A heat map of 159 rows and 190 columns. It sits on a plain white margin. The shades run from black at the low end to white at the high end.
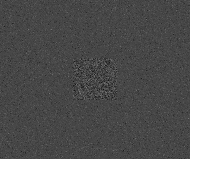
Odd patch: rougher, in the centre. Odd rows or columns: none. Slope: none. Mirror symmetry: none. Roughest part: centre. Grain: fine. Histogram: heavy tails on both sides. Stripes: none. Seam: none.
